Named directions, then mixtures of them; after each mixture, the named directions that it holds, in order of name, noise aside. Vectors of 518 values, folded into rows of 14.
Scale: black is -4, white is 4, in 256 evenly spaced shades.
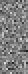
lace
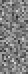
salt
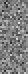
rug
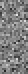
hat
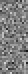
lace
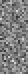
salt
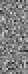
lace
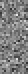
hat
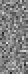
lace, salt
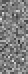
rug, salt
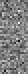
hat, rug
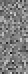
lace, rug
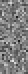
hat, salt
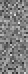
lace, rug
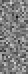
salt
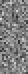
salt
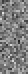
rug, salt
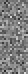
rug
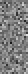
hat, rug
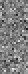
hat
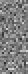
lace
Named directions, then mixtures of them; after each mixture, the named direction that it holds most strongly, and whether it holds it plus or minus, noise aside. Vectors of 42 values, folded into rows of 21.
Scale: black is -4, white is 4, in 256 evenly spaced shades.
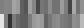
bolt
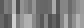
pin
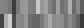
bolt, minus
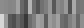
bolt, plus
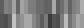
pin, plus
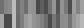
pin, plus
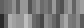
bolt, minus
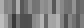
pin, minus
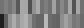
bolt, minus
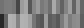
bolt, minus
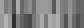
pin, minus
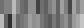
bolt, plus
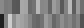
bolt, minus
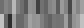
bolt, plus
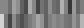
bolt, plus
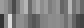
bolt, minus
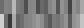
bolt, plus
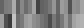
pin, plus
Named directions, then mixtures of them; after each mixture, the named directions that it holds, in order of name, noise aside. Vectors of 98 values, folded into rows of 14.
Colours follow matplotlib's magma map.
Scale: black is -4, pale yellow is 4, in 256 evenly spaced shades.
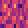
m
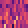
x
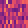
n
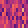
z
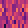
x, z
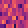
m, x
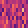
z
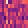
n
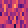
m, z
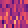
x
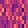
z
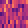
m, n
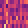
n, x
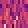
x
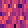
m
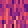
x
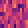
m, n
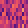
z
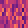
z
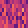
z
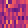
n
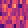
m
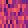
n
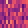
n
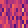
z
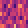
m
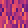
x, z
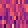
x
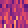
x
